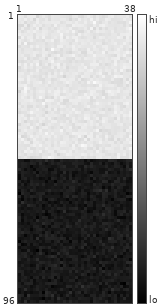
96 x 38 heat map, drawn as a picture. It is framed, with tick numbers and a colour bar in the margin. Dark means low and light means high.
The table splits into 2 rows of 1 panel. Panel 1,1: very high, fine-grained, faint in contrast. Panel 2,1: very low, fine-grained, faint in contrast.
